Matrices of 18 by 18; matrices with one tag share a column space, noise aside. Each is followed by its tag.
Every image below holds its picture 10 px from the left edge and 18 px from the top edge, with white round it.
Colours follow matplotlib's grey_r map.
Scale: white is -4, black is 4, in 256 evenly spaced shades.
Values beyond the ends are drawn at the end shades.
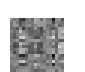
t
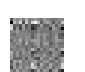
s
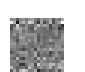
s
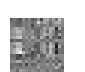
t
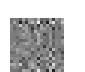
s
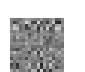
s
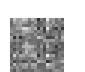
t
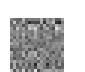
s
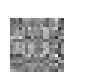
t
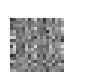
t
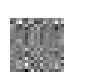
s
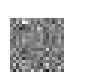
s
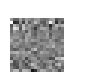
s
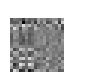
s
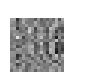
t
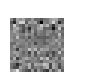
s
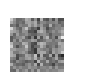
t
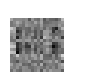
t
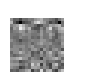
s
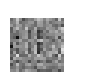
t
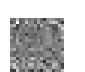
s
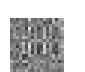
t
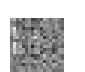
t
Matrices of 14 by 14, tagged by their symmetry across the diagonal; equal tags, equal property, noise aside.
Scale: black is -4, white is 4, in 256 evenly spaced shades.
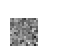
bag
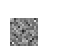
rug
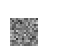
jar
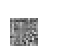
bag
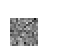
jar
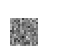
jar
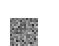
rug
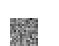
bag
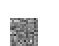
jar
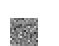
jar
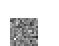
jar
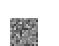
rug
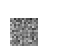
bag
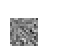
bag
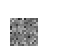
rug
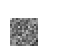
rug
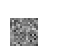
jar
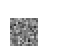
bag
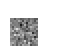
bag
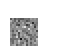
jar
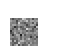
bag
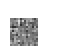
bag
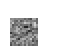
jar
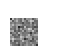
rug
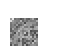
rug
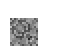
rug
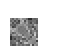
rug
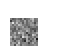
jar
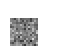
bag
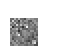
rug
